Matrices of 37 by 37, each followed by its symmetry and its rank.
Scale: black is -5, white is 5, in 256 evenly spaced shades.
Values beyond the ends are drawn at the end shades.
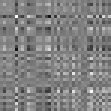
symmetric, rank two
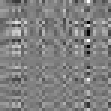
neither, rank two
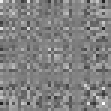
symmetric, rank three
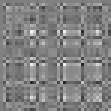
symmetric, rank two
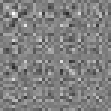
symmetric, rank three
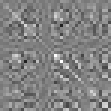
symmetric, rank five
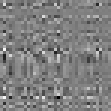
neither, rank three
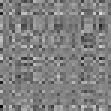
neither, rank three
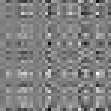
neither, rank two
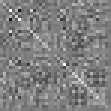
symmetric, rank five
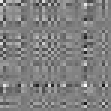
symmetric, rank two
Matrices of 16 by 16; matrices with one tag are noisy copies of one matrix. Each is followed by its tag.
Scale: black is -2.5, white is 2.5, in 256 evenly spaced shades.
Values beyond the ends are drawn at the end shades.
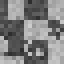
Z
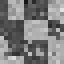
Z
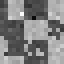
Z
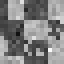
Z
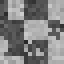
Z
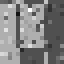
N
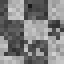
Z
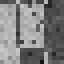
N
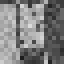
N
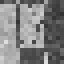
N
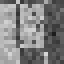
N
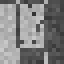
N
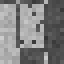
N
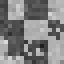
Z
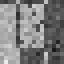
N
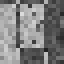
N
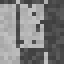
N
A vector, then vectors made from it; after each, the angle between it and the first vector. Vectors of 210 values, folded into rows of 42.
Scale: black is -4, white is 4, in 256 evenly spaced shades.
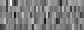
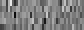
nearly parallel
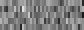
partly aligned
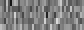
nearly opposite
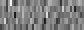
nearly parallel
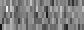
orthogonal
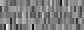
partly aligned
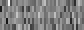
orthogonal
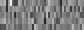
nearly parallel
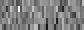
orthogonal
